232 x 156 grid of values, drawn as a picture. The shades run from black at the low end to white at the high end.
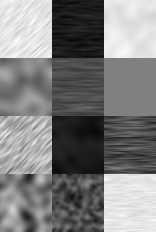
It is made of 4 by 3 panels. Panel 1,1: very high, slanting up to the right, faint in contrast. Panel 1,2: very low, streaked across, faint in contrast. Panel 1,3: very high, smooth, faint in contrast. Panel 2,1: middling, smooth. Panel 2,2: low, streaked across, faint in contrast. Panel 2,3: middling, flat. Panel 3,1: high, slanting up to the right. Panel 3,2: very low, smooth, faint in contrast. Panel 3,3: low, streaked across. Panel 4,1: middling, smooth, strong in contrast. Panel 4,2: low, blotchy. Panel 4,3: very high, streaked across, faint in contrast.
